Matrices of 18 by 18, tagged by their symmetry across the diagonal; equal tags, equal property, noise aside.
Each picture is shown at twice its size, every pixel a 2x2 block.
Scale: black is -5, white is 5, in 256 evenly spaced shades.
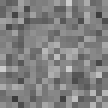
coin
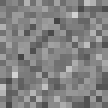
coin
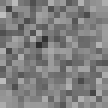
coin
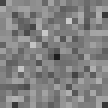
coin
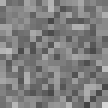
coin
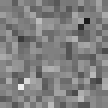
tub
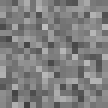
tub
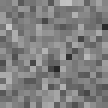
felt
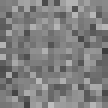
tub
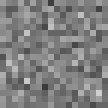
felt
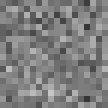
felt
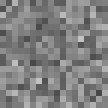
coin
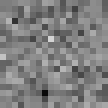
felt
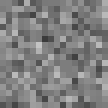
tub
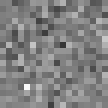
felt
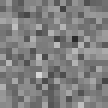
tub
